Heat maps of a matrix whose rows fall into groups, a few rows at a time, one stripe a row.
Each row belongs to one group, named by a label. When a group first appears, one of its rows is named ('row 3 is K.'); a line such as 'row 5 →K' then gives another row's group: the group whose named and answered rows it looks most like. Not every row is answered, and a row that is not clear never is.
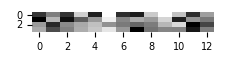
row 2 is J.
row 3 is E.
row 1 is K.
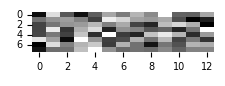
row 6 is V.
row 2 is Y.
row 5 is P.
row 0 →K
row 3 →V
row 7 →V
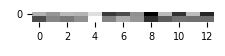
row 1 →V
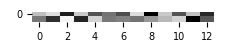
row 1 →J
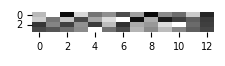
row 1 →E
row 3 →J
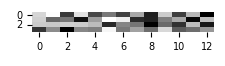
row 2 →P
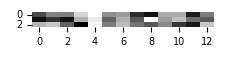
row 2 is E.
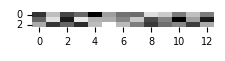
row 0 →K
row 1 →P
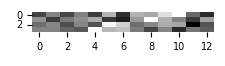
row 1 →J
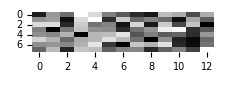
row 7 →V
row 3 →J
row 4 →E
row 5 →E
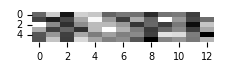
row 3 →E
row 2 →E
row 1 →J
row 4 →Y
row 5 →V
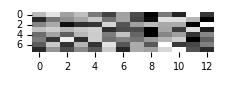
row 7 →Y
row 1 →Y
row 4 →V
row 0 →P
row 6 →K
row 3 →P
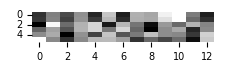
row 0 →Y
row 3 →V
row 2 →V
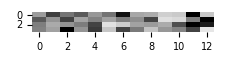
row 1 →Y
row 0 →J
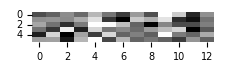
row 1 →J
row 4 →K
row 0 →J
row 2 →E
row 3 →J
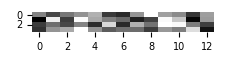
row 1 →V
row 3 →P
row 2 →Y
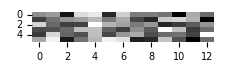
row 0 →P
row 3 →J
